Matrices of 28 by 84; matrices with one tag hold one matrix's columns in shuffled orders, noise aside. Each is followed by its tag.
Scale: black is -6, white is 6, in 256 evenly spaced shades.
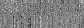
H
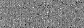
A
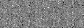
A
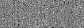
A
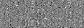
A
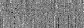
H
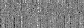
H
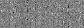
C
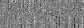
H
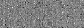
A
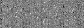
C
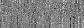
H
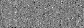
A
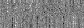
H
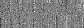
H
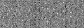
C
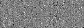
A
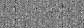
C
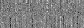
H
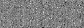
A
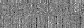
H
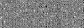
C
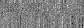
H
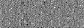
A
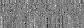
H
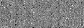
A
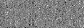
A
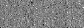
A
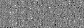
A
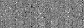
C
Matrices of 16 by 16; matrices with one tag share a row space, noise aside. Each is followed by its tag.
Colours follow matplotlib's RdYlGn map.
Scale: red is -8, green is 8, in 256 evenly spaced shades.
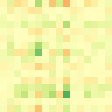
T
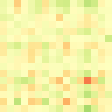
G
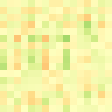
G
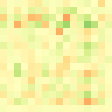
G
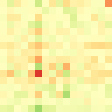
T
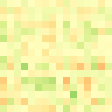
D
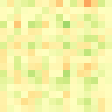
G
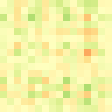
G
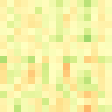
G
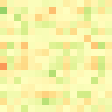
D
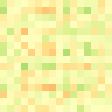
D
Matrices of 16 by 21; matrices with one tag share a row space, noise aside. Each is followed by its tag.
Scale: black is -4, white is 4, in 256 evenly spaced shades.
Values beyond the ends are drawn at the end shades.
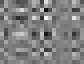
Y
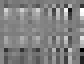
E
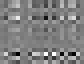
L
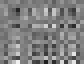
L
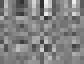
Y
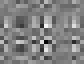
Y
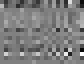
E
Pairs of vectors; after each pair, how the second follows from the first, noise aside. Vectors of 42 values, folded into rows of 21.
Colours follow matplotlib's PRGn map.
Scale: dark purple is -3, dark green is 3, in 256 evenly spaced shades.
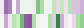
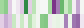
reversed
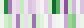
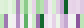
shuffled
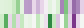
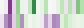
reversed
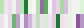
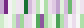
reversed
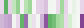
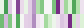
shuffled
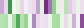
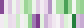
reversed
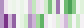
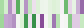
shuffled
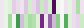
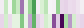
shuffled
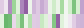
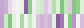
reversed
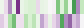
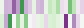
reversed
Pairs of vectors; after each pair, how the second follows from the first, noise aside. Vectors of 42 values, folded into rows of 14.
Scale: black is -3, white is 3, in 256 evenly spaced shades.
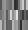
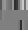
partly zeroed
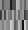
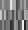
negated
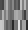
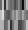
shuffled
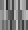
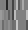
partly zeroed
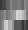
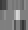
partly zeroed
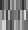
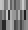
negated
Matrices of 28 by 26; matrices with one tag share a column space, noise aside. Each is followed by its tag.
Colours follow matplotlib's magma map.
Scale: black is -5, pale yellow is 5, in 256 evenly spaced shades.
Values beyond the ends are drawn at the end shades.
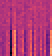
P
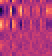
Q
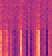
P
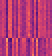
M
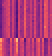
M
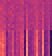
P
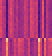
M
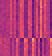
M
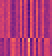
M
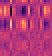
Q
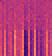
P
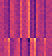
M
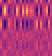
Q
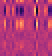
Q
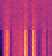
P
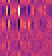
Q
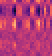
Q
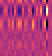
Q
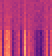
P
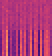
P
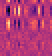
Q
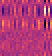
Q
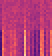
P
